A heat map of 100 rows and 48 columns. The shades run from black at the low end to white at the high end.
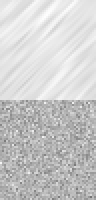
The table splits into 2 rows of 1 panel. Panel 1,1: very high, slanting up to the right, faint in contrast. Panel 2,1: high, fine-grained.
